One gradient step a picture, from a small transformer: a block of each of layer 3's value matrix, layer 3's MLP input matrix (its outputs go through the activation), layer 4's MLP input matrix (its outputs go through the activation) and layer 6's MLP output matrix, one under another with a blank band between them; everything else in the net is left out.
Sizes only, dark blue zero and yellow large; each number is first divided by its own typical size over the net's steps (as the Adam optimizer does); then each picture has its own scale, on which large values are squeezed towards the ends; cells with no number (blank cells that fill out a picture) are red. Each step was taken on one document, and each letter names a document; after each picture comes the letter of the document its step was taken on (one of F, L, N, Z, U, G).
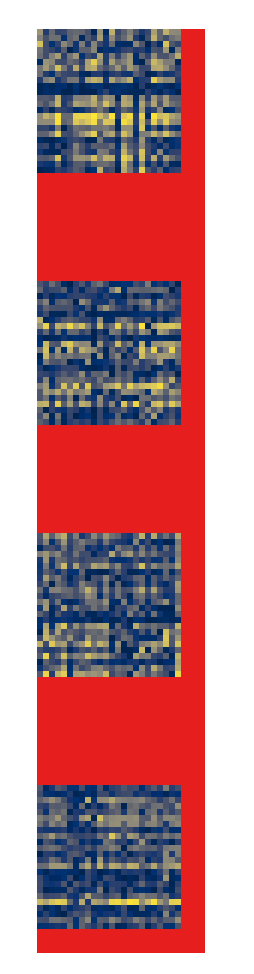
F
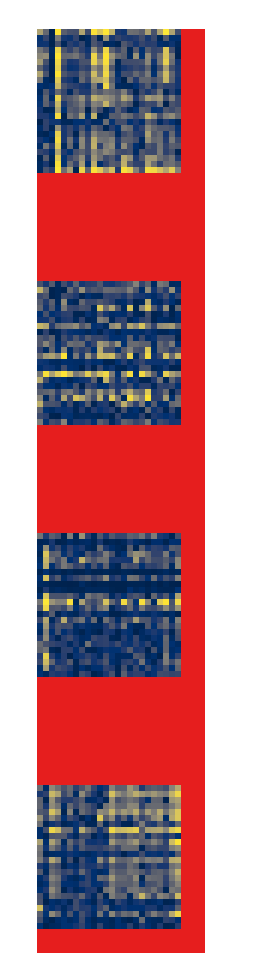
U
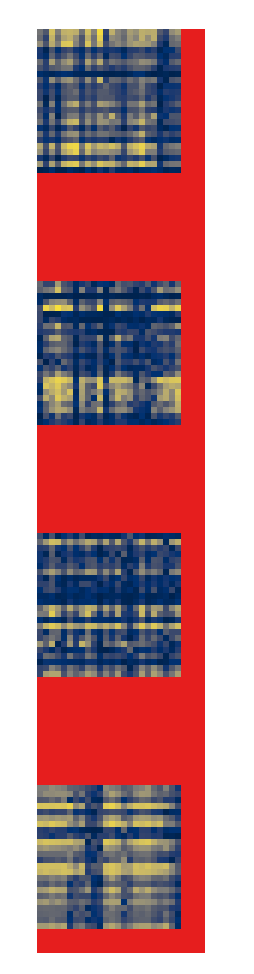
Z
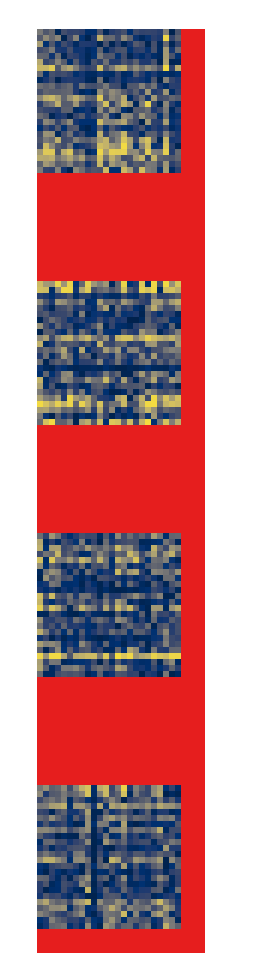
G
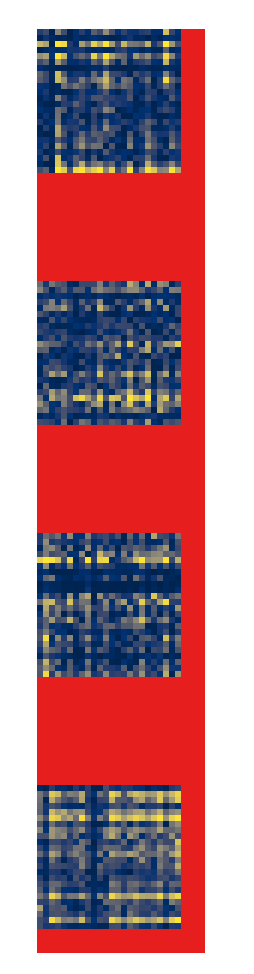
U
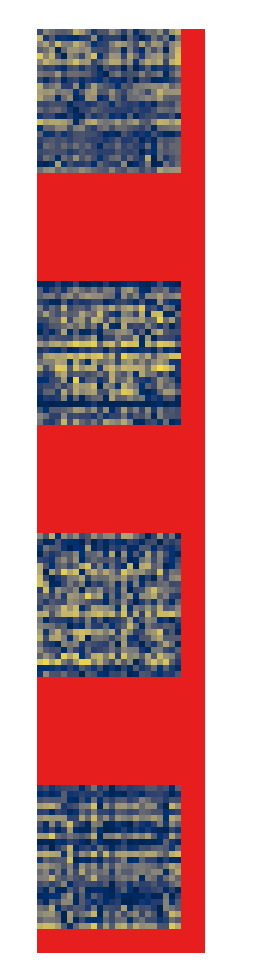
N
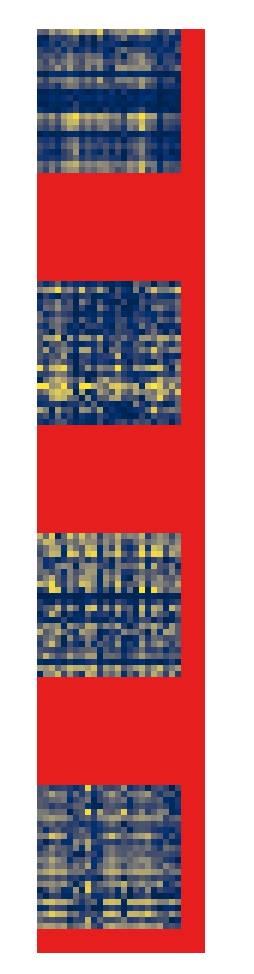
Z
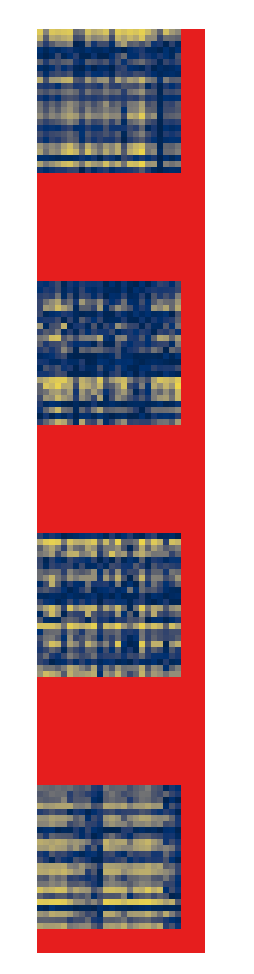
Z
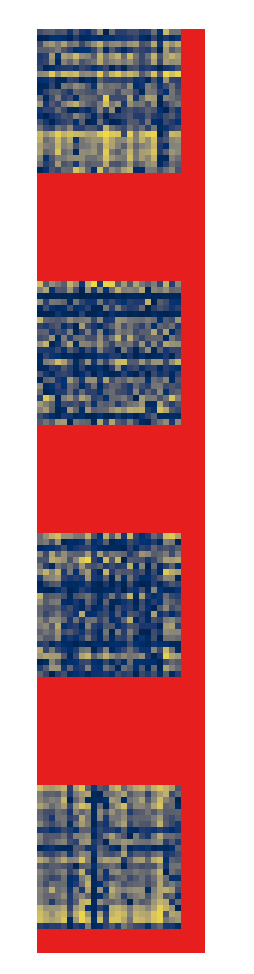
G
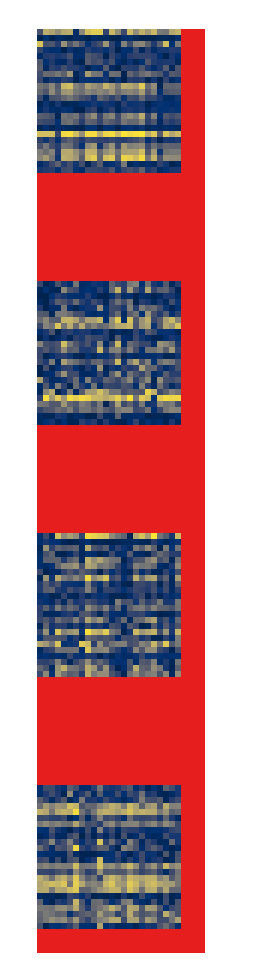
F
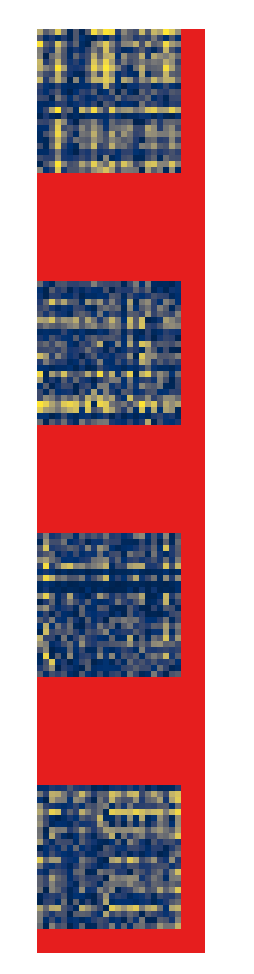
U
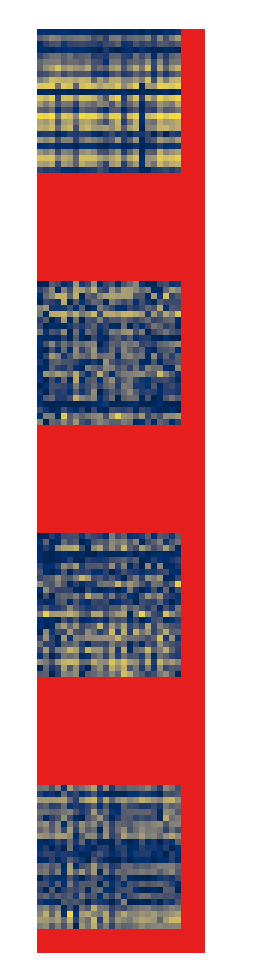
N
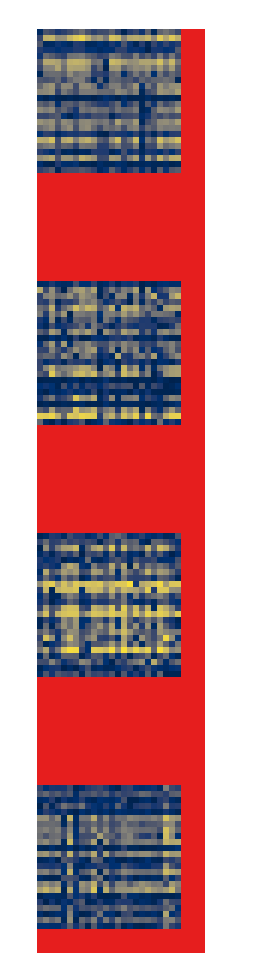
N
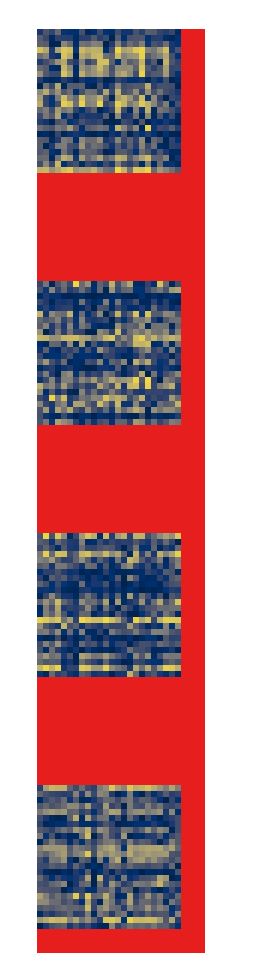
G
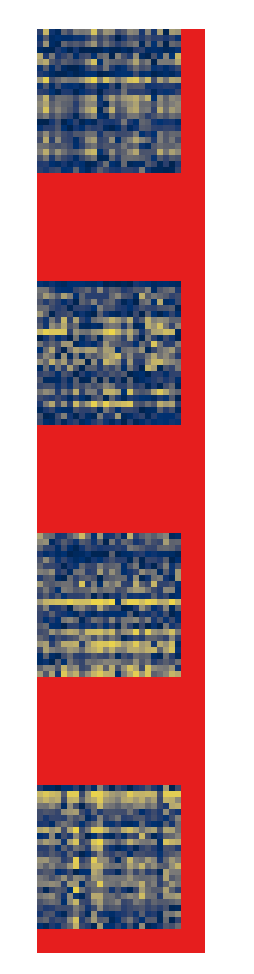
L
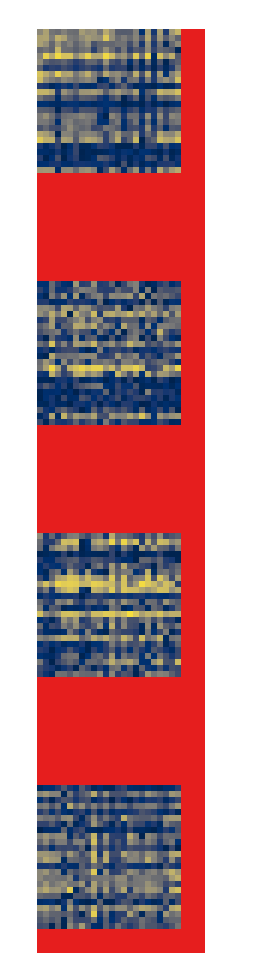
N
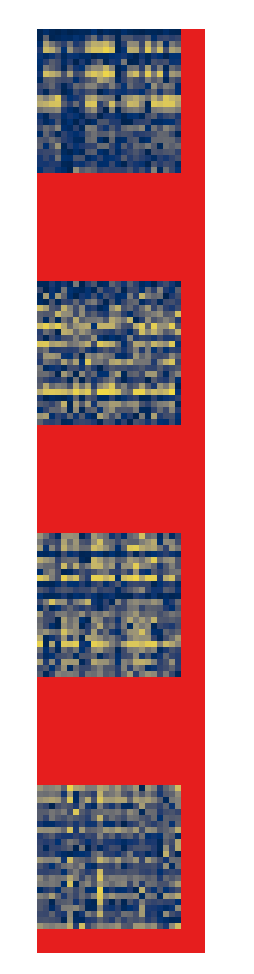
L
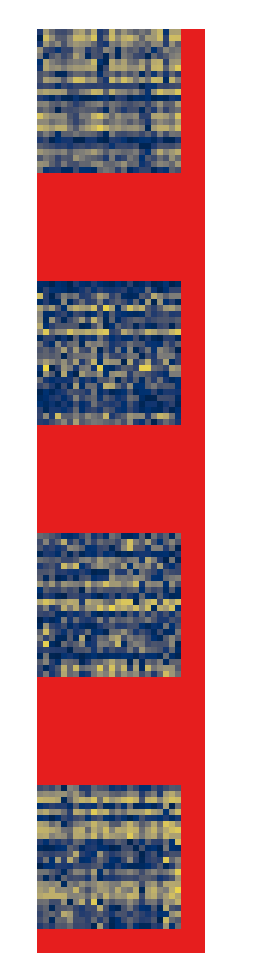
L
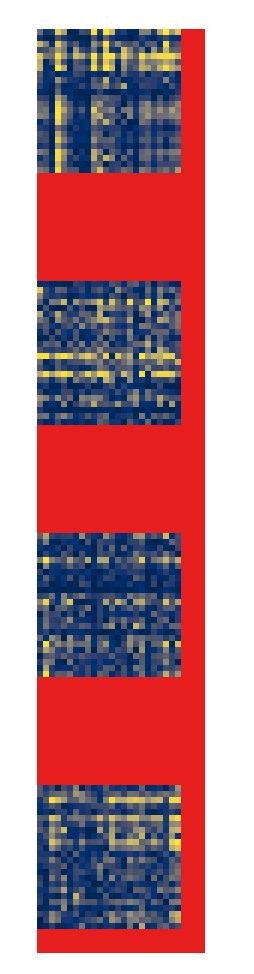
U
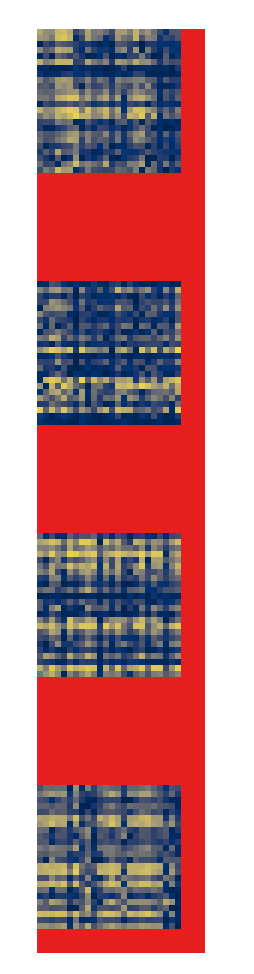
Z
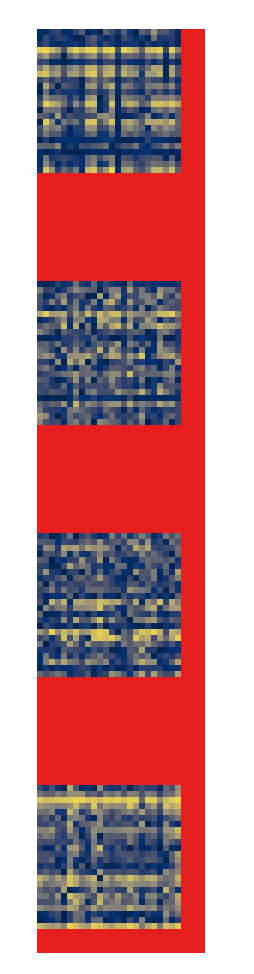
L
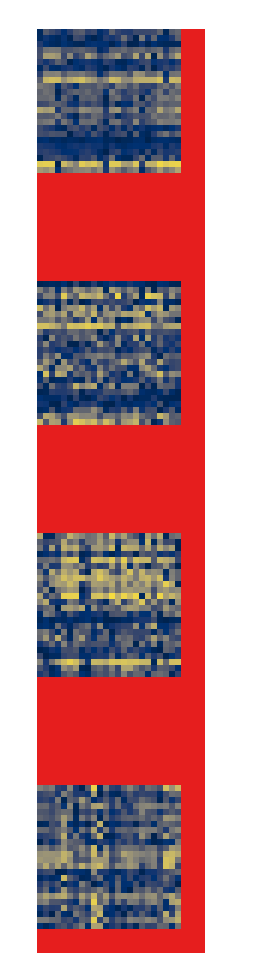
N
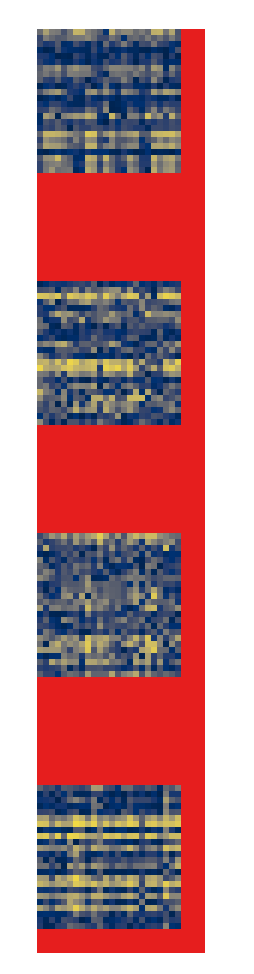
L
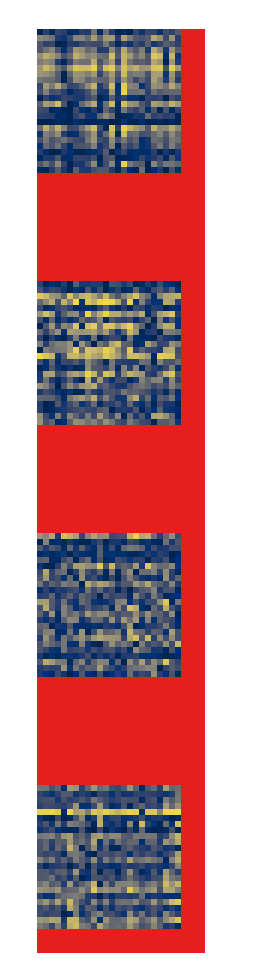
L
